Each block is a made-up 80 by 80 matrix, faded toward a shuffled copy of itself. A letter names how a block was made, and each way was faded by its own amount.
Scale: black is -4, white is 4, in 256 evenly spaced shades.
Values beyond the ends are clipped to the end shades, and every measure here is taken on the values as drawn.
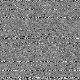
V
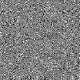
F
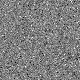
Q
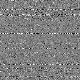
V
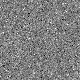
Q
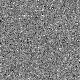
Q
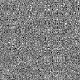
F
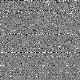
V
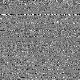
V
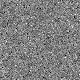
Q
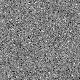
Q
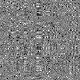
F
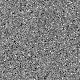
Q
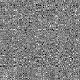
F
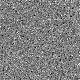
Q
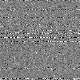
V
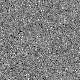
Q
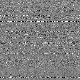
V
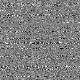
V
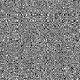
F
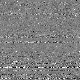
V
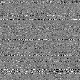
V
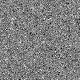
Q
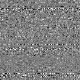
V
